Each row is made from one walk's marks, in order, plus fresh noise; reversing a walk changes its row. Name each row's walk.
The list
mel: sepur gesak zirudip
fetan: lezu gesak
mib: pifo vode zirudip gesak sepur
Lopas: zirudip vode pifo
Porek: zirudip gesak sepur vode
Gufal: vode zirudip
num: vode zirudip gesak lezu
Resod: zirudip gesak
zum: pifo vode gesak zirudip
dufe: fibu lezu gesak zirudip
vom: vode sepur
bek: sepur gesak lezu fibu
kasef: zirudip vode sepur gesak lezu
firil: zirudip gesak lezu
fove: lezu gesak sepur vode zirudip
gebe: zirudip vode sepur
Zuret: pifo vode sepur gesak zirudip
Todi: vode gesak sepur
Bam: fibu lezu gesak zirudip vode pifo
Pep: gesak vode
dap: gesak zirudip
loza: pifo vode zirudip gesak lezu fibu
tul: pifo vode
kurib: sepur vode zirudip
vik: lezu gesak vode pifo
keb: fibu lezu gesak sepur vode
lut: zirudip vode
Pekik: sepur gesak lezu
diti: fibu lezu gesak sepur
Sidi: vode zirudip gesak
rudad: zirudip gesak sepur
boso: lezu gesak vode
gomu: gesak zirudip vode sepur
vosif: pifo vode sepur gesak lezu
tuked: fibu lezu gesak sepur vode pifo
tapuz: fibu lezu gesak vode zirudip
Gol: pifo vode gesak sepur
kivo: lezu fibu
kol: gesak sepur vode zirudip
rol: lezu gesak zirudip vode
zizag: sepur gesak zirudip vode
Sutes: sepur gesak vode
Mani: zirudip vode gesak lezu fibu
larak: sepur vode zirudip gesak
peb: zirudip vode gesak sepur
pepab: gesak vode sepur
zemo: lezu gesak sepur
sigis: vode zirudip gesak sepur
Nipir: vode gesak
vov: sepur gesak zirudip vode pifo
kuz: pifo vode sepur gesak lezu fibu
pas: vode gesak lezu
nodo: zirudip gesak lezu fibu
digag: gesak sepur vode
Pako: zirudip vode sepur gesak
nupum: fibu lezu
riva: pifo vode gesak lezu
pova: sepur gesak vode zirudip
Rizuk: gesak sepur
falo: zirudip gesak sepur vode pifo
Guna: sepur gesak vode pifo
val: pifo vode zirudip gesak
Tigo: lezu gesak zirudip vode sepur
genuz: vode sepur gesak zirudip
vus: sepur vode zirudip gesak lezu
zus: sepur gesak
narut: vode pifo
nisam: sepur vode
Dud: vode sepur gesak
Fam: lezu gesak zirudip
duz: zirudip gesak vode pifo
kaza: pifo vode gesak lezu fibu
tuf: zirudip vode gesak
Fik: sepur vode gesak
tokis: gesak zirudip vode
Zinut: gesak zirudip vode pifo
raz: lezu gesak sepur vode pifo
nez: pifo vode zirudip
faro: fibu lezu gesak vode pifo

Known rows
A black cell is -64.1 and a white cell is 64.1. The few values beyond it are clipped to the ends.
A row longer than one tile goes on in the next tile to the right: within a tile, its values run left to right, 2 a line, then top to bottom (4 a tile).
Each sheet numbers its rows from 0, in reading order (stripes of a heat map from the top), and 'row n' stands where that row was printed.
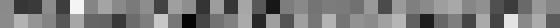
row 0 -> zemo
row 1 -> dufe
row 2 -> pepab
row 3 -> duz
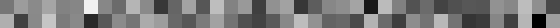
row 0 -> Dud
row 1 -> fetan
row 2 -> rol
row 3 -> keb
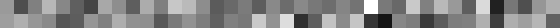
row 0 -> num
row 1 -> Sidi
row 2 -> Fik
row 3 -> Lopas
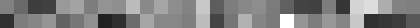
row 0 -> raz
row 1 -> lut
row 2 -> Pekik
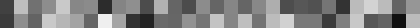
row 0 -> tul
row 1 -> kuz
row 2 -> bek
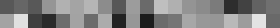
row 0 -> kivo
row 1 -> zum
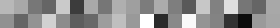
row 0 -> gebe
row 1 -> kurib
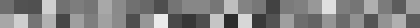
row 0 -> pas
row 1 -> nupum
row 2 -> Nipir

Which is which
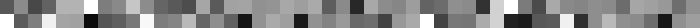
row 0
nisam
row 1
vus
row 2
Pako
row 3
zus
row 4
pova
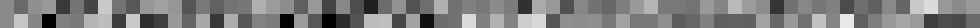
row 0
nodo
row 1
falo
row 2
Bam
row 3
Gol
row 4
digag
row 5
tuf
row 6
Sutes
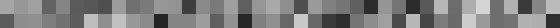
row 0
gomu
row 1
vov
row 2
tapuz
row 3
narut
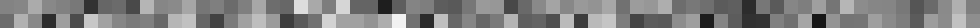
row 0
tokis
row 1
sigis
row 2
nez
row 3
vik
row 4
genuz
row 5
tuked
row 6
peb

